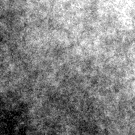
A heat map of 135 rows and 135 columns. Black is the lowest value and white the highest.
Slope: up to the top right. Ninth with the highest average: top right. Histogram: bell-shaped. Mirror symmetry: none. Stripes: none. Ninth with the lowest average: bottom left. Grain: blotchy.
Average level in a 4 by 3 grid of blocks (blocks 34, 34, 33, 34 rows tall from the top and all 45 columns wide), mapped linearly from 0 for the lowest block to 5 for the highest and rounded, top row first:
345 / 234 / 223 / 012
